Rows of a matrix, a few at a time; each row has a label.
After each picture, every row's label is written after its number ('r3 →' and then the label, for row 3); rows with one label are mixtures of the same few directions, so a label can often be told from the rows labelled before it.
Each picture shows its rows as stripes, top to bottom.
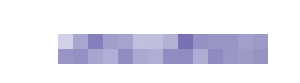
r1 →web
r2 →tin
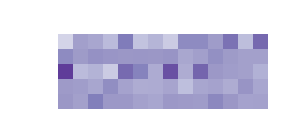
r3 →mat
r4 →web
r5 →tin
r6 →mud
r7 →web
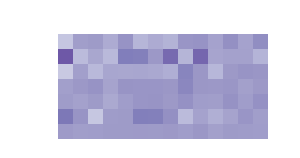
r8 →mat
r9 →tin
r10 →web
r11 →mud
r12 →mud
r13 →web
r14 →tin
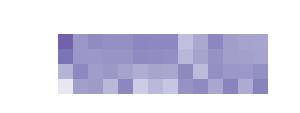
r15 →web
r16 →web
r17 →tin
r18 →mat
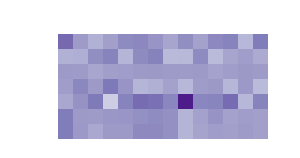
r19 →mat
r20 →tin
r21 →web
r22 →mud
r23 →mud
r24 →web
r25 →web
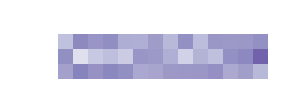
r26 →tin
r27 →mud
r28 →mud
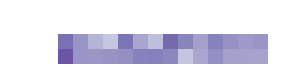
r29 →tin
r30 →web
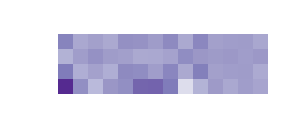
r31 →tin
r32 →web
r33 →tin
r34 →web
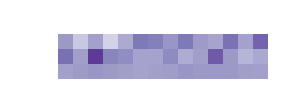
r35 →mud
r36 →web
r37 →web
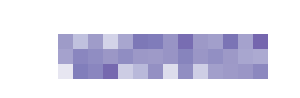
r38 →mud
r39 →mud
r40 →tin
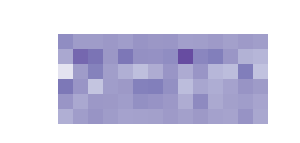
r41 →mat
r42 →mud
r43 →mat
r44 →web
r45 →tin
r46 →mat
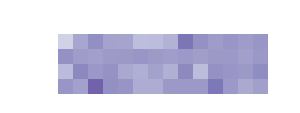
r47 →web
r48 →mat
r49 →tin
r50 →web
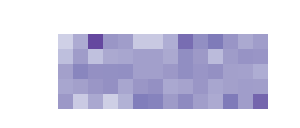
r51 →web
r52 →web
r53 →mud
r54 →tin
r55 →mud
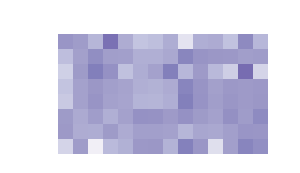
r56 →mud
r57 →web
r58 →mat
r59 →web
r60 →web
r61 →mud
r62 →mud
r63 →web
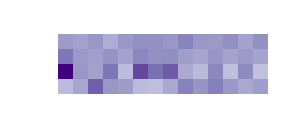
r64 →mud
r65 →mat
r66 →mat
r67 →web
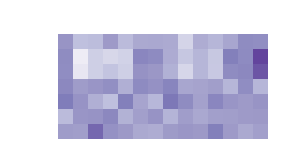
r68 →mud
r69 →mud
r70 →mud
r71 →mat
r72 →tin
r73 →tin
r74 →web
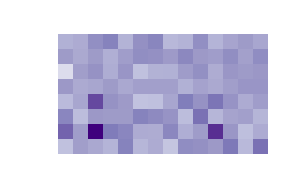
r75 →tin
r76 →mud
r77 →mat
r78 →mud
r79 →web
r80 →tin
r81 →web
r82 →mat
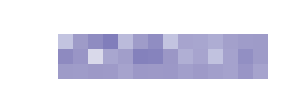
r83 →tin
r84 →web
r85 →mat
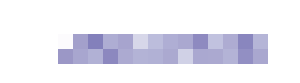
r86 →mat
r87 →mud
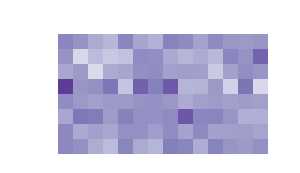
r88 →tin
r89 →mud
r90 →web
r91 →mat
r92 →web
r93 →mud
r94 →tin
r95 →tin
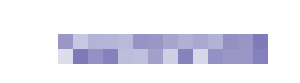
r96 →mud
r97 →tin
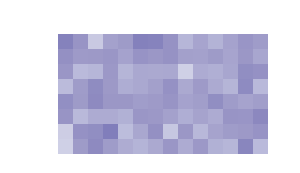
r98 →web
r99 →mat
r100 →mud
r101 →mat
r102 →web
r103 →mud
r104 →tin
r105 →mat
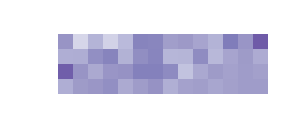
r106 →mud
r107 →tin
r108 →web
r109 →tin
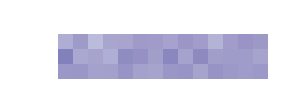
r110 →web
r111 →tin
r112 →tin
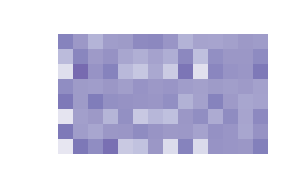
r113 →web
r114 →tin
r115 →tin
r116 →mat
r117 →web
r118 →mat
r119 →mat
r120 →tin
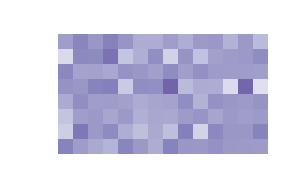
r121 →mud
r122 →tin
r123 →tin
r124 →mat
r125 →tin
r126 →mat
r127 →tin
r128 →tin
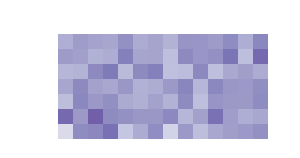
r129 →mat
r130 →mat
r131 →tin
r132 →tin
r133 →tin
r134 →web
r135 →tin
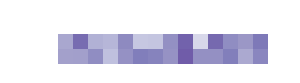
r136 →tin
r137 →mud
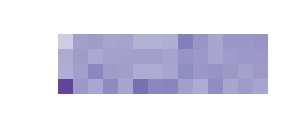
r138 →web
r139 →web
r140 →web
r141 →mat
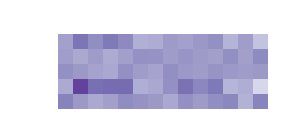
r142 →mud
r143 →mud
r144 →tin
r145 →mud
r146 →mat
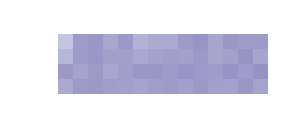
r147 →mat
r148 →mat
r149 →mud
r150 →mat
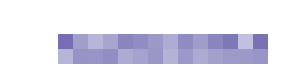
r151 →mat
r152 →tin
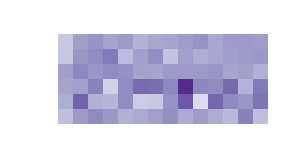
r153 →mat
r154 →tin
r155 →mud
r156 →mud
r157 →tin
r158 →mat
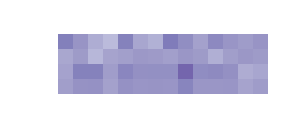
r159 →tin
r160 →web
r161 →mud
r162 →mud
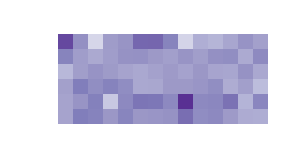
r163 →web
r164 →mat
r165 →mat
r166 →mud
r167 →mud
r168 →mud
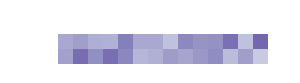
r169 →mat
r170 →mud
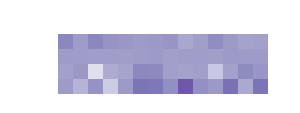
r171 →web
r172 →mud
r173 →web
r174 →mud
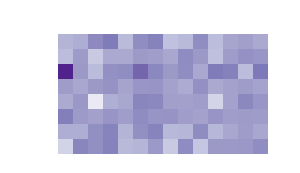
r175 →tin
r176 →web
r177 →mat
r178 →tin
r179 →web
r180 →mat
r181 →tin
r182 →tin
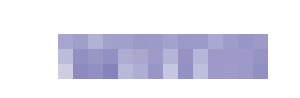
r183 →web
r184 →tin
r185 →tin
